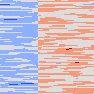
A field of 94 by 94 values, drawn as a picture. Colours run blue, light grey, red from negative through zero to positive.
Average level on the scale: 50%. Grain: streaks across. Seam: vertical, 40% of the way across, the right part higher.
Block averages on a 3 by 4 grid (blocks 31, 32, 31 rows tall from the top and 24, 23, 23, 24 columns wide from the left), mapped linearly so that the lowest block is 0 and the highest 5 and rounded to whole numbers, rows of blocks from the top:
0254 / 0255 / 0245
